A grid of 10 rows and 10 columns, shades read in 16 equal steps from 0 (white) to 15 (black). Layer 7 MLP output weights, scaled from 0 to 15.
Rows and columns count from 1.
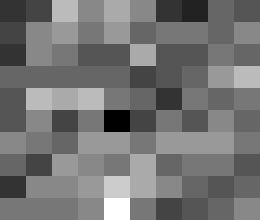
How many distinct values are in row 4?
5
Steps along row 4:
same same same same up down down down down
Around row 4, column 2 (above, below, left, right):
7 4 9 9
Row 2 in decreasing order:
11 9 9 8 8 8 7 7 6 6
